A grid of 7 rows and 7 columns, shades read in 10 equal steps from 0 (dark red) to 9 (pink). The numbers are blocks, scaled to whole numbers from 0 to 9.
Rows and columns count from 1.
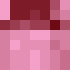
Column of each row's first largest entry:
1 1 3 4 2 4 4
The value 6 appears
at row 5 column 6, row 6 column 7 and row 7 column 7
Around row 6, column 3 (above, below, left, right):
8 8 8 9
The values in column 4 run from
1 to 9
